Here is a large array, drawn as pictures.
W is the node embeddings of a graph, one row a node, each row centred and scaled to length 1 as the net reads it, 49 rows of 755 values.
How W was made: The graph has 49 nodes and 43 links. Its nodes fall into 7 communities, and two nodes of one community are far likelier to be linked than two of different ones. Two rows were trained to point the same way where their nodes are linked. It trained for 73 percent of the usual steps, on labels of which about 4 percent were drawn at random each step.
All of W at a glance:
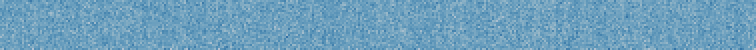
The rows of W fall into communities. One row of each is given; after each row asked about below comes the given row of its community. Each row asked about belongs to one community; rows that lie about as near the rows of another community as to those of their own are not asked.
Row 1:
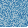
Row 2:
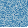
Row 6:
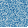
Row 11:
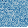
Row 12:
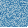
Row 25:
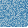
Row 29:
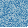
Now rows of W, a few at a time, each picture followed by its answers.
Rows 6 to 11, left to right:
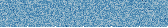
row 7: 29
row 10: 1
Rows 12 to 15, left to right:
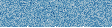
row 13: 6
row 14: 6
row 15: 12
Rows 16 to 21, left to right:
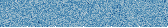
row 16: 11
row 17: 2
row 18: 29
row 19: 29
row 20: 1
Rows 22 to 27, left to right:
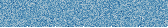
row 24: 12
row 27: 6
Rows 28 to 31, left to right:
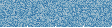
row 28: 25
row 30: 2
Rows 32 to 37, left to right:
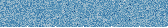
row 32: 2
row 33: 6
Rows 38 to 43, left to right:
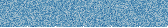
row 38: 1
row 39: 29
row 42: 12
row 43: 1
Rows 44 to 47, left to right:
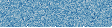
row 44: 12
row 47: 25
